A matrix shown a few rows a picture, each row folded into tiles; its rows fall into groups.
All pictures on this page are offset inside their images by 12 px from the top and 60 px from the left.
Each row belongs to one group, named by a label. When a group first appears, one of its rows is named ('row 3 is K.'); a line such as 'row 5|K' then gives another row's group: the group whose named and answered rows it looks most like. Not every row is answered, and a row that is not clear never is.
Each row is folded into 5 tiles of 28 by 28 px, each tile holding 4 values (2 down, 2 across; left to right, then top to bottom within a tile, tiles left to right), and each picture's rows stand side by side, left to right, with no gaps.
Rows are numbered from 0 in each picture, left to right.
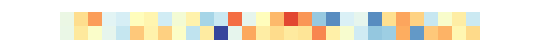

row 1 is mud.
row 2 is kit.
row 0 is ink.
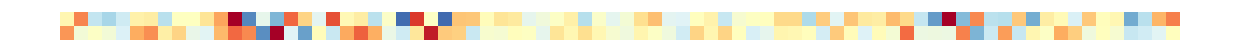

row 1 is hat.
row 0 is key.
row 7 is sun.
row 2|key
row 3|ink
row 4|ink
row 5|hat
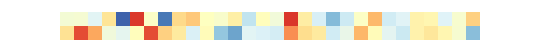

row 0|key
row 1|mud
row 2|ink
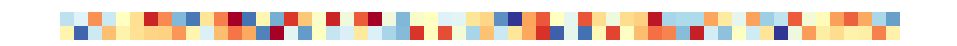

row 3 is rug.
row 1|hat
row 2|ink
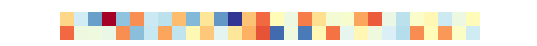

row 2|ink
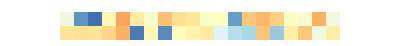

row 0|rug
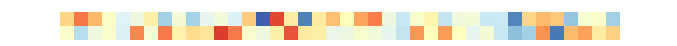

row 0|ink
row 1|key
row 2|ink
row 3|kit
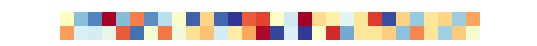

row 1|rug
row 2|hat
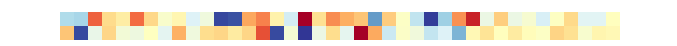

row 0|mud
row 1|rug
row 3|key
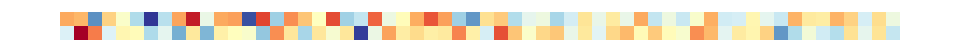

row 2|mud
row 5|mud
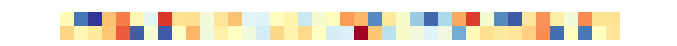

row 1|ink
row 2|sun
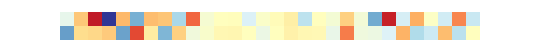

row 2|kit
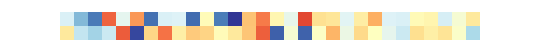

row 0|kit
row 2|ink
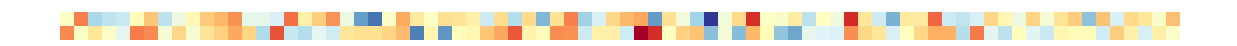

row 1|hat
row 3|key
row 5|mud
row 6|hat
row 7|hat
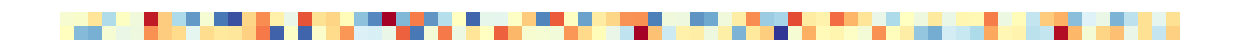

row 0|mud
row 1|rug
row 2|kit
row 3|key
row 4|sun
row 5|mud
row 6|mud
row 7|sun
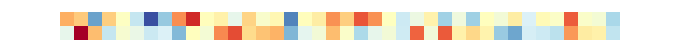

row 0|sun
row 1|sun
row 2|ink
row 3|mud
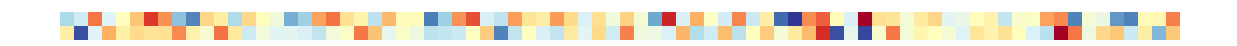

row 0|mud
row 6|ink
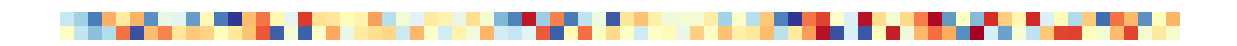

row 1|rug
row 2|hat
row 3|kit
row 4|ink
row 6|hat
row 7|key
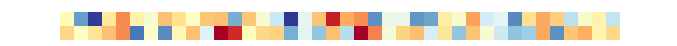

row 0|rug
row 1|sun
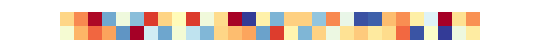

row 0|hat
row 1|hat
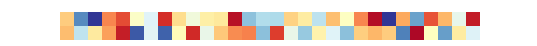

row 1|hat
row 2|hat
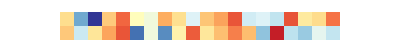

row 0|rug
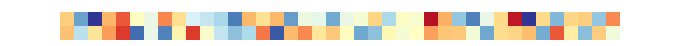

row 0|rug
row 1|kit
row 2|mud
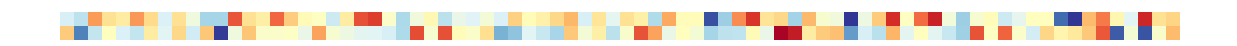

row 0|mud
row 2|ink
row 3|mud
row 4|sun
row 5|sun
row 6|ink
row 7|rug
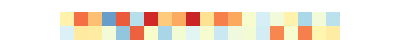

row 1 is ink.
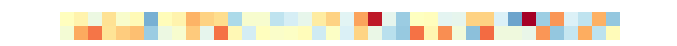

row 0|sun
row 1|sun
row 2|ink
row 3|kit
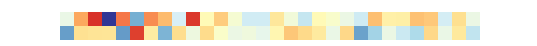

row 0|hat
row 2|mud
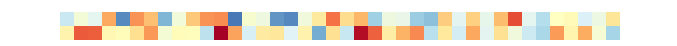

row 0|key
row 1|sun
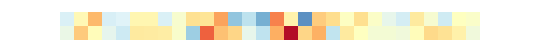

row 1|key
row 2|key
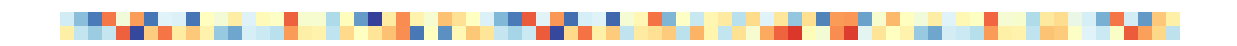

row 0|kit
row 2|rug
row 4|hat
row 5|key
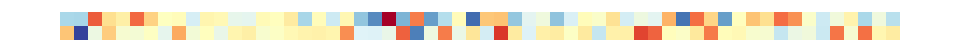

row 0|mud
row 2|kit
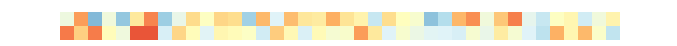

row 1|hat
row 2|sun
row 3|ink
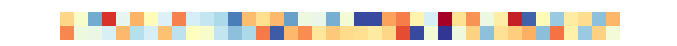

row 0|kit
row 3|hat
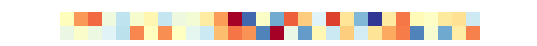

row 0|ink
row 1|hat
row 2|rug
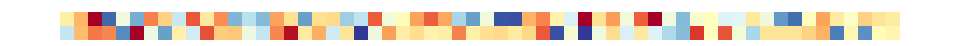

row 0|hat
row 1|key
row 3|rug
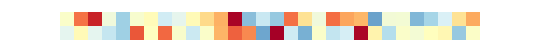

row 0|ink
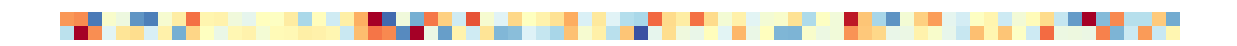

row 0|sun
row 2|hat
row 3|mud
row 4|mud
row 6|ink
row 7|kit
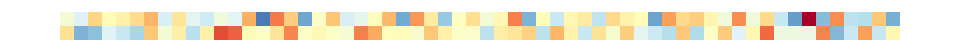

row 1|key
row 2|key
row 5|kit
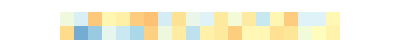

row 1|key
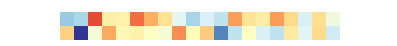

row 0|mud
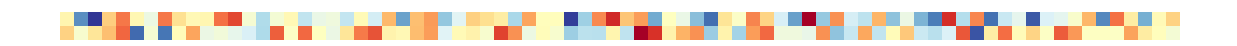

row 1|ink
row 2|key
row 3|sun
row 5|kit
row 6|kit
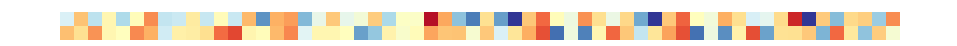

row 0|key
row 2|mud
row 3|rug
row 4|rug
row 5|hat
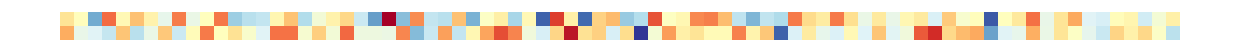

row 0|kit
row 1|key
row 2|kit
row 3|key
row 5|mud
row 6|sun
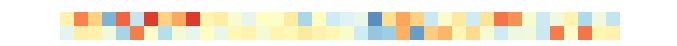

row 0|hat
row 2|kit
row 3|ink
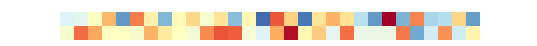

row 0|key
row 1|key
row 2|kit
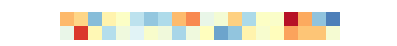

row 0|sun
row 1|mud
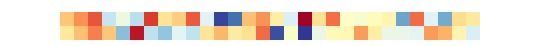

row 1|rug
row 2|key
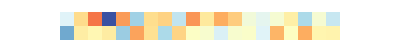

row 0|hat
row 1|ink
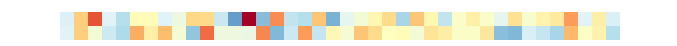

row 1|kit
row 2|key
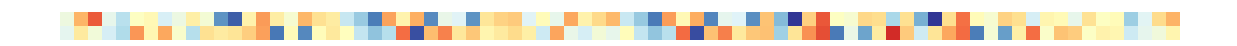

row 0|ink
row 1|rug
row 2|kit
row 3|hat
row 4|kit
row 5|rug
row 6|rug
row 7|sun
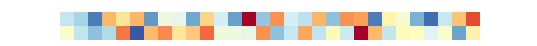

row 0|kit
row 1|kit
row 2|sun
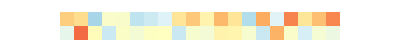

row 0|sun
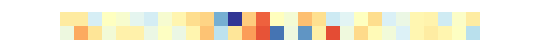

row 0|sun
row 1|rug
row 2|ink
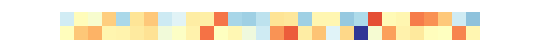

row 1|key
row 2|mud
